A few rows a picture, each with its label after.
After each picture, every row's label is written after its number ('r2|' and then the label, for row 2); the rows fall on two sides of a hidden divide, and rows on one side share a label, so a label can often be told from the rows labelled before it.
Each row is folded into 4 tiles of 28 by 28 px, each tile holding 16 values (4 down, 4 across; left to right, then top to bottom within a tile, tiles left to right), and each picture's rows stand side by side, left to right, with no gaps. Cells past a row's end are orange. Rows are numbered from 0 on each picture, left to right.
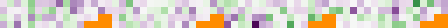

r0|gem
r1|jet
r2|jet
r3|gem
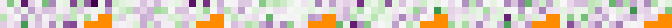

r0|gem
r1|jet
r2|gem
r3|gem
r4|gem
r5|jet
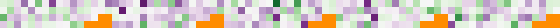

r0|gem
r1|gem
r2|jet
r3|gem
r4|jet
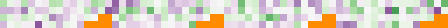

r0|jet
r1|gem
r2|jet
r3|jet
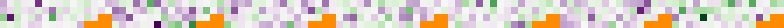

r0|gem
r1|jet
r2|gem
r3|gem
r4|gem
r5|jet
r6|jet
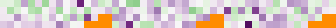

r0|jet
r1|gem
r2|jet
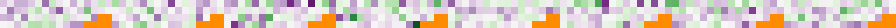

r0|gem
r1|gem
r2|gem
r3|jet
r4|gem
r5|jet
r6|jet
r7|jet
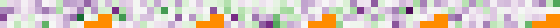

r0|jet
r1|jet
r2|jet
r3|gem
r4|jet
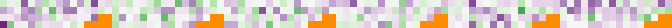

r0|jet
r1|gem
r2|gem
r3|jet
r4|jet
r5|gem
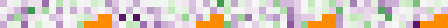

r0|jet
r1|jet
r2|jet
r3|gem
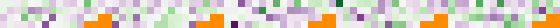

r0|jet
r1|jet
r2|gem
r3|jet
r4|jet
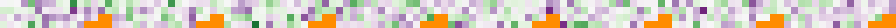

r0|jet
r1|jet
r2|gem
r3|jet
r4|gem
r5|jet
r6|gem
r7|gem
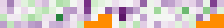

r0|jet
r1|gem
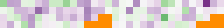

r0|jet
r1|jet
